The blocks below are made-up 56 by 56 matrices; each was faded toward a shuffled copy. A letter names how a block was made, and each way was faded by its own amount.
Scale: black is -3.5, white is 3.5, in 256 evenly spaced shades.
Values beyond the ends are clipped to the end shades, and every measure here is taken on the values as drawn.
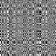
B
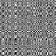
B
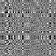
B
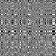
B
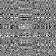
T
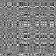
B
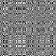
B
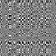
B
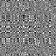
T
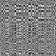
B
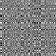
B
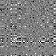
T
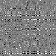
T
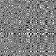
T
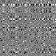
T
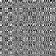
B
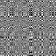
B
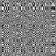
B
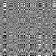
B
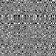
T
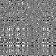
T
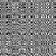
B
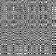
B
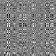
B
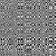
B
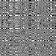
T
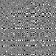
T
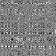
T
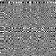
T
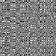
T
